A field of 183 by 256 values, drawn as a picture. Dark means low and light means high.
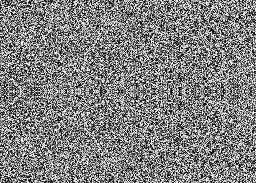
Fine speckle covers the field. There are no regular stripes. No overall slope runs across the table. There is no seam. It is mirror symmetric from top to bottom. No single row or column stands out from its neighbours. The histogram is flat.
